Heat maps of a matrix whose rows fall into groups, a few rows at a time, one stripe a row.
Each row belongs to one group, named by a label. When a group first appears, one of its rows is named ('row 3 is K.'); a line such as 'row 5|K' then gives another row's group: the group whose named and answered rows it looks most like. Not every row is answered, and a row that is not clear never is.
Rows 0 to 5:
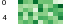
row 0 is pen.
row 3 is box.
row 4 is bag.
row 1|bag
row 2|bag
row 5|pen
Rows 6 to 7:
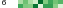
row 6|bag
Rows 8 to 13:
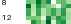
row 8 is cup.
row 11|box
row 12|bag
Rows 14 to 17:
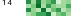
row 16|pen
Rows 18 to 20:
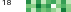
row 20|box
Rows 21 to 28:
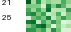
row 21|box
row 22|bag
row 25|cup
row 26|pen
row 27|cup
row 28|pen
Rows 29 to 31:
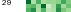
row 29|box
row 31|pen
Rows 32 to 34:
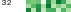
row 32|bag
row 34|box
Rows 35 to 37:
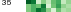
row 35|pen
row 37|cup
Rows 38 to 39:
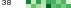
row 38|box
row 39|bag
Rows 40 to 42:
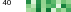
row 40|box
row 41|box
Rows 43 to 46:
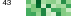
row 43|box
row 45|pen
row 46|pen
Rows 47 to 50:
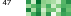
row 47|box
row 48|cup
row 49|box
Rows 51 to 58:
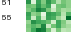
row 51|box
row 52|cup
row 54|bag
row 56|cup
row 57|pen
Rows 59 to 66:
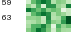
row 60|bag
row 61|pen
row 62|cup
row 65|cup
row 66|cup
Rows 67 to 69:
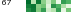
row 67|box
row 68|pen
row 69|pen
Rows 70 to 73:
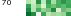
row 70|bag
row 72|box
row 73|pen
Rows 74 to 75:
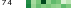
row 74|pen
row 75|box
